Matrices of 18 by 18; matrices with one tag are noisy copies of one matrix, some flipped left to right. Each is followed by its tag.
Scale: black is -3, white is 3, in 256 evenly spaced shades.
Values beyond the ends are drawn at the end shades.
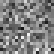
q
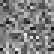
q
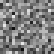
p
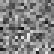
q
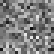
q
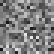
q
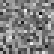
p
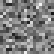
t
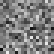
q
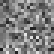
q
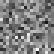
q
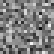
p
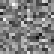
t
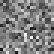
q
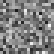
p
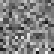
q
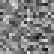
t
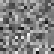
q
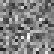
q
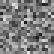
t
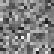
q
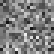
q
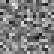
t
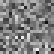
q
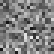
q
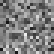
q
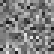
q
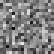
p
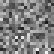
q
